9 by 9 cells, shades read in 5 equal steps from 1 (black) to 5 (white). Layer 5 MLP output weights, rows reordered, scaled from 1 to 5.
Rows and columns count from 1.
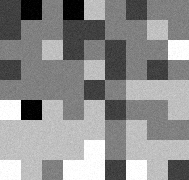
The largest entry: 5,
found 7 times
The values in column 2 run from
1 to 4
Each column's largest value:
5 4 4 5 5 3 5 4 5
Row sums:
22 25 28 25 29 29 33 36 35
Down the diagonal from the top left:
2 3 4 3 2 2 4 4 2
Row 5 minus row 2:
1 0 0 1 0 0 1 0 1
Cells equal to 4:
25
